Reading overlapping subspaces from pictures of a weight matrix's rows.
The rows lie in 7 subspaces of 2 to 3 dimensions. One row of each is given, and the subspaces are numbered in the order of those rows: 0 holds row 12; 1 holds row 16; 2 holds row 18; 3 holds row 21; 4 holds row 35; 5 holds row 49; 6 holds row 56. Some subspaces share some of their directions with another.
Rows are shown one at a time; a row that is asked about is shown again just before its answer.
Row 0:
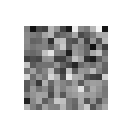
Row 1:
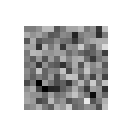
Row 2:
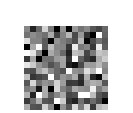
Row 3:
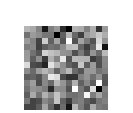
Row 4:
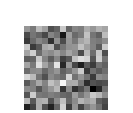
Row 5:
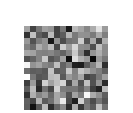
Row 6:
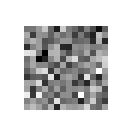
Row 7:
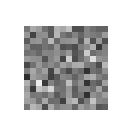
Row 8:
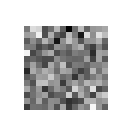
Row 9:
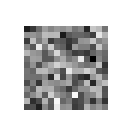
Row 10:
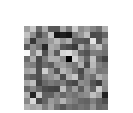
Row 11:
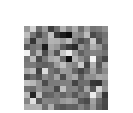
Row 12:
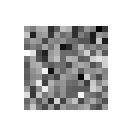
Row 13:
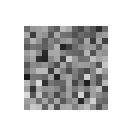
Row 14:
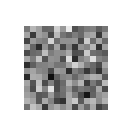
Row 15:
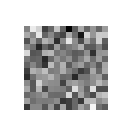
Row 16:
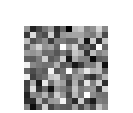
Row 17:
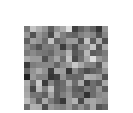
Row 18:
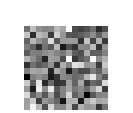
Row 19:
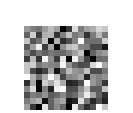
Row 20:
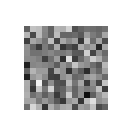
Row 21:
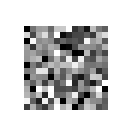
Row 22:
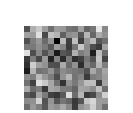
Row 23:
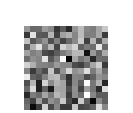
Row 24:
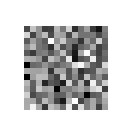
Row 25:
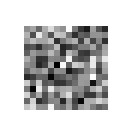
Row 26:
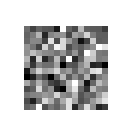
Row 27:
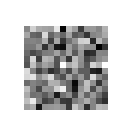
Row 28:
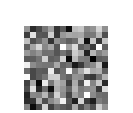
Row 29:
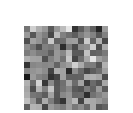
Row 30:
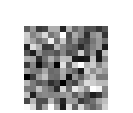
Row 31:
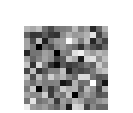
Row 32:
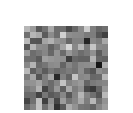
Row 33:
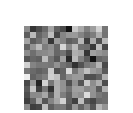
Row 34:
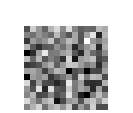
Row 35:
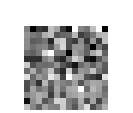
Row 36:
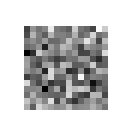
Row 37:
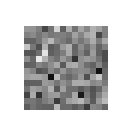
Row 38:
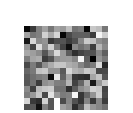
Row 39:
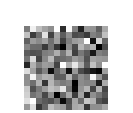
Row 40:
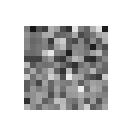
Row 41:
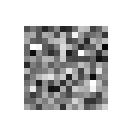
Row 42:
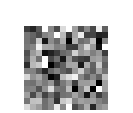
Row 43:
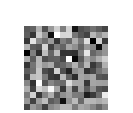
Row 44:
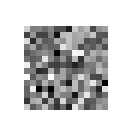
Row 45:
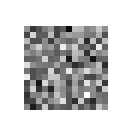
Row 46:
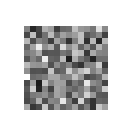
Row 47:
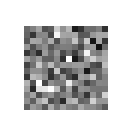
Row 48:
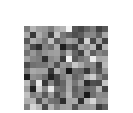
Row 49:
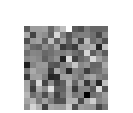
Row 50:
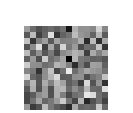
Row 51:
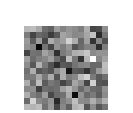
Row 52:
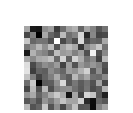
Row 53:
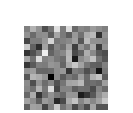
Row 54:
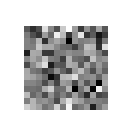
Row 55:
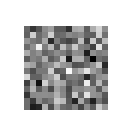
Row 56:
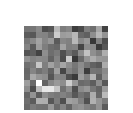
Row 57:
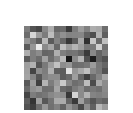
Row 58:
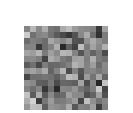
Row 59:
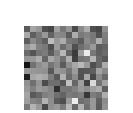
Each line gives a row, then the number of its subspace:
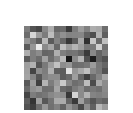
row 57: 3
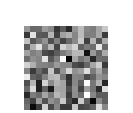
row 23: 4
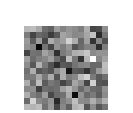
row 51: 3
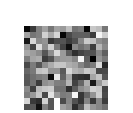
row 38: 3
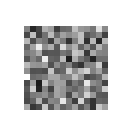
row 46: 5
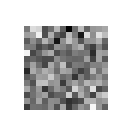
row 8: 5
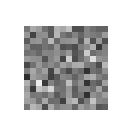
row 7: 6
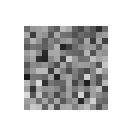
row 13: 0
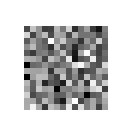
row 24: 2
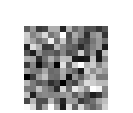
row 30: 2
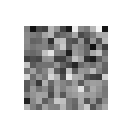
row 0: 4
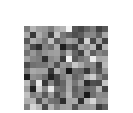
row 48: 2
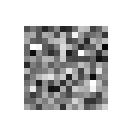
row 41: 2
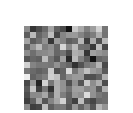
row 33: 4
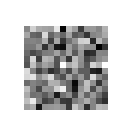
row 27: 1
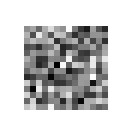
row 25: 2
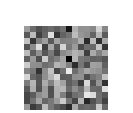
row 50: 6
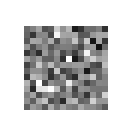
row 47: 6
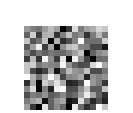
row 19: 1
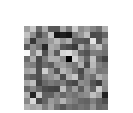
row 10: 6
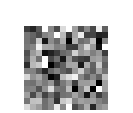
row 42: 5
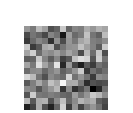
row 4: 2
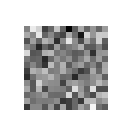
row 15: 5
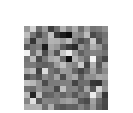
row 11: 6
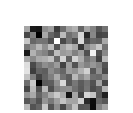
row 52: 5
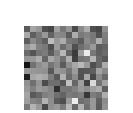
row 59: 2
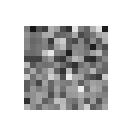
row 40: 4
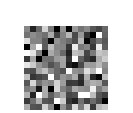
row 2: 0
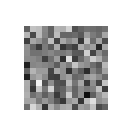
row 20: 5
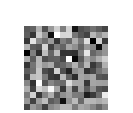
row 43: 6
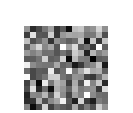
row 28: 1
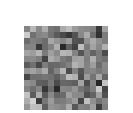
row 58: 6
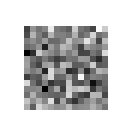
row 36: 0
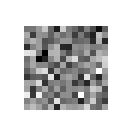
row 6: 0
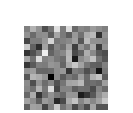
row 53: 0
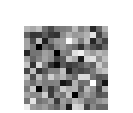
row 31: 3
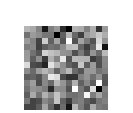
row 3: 5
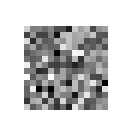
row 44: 3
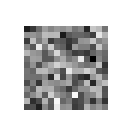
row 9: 3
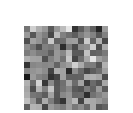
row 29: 4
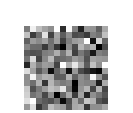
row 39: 1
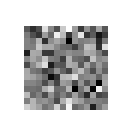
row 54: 5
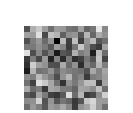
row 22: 5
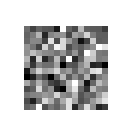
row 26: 1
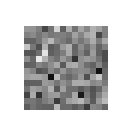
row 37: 0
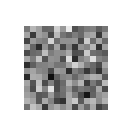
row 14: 0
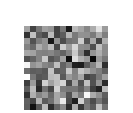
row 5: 2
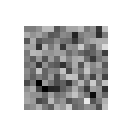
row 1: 6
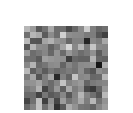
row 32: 3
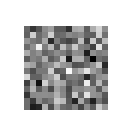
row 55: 3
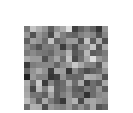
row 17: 4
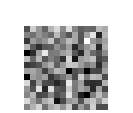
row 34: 0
